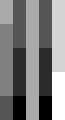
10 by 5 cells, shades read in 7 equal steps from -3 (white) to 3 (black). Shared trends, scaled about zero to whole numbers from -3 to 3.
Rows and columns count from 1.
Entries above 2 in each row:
0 0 0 0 0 0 0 0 2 2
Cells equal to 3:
4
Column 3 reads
-1 -1 -1 -1 -1 -1 -1 -1 -1 -1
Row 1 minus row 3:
-1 0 0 0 0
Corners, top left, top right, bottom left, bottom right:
-1 -2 1 -3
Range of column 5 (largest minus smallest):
1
